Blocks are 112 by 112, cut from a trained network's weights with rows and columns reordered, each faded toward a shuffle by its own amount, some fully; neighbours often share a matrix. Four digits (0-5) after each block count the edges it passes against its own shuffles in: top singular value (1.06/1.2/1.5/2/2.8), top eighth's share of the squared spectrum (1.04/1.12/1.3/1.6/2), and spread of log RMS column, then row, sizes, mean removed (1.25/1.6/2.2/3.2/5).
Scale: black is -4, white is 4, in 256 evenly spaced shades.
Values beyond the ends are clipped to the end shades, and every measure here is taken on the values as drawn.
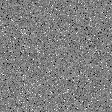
0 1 0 0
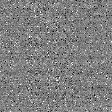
2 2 2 0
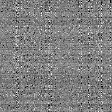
3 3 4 1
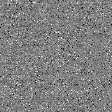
2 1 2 0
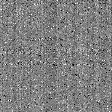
3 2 0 2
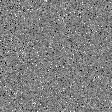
0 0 0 0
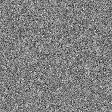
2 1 0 0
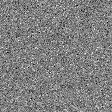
0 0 0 0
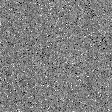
1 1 0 0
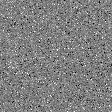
0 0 0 0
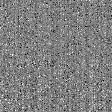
3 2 0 2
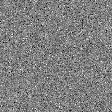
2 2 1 1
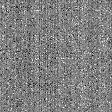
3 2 0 2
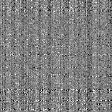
4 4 1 4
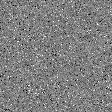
0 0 0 0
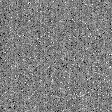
2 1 0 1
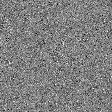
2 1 0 0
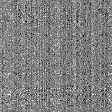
4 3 1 3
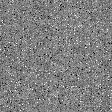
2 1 0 0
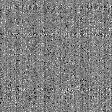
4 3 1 3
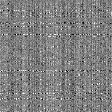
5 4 1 4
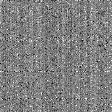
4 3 1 3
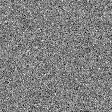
1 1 0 0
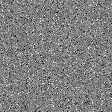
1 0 0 0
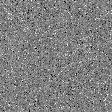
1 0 0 0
